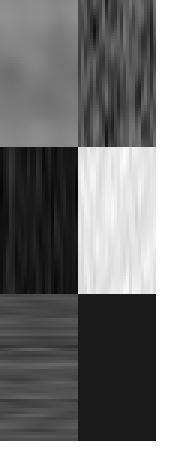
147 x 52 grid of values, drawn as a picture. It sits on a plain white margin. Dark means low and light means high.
It is made of 3 by 2 panels. Panel 1,1: middling, smooth, faint in contrast. Panel 1,2: low, streaked downward. Panel 2,1: very low, streaked downward, faint in contrast. Panel 2,2: very high, streaked downward, faint in contrast. Panel 3,1: low, streaked across, faint in contrast. Panel 3,2: very low, flat.
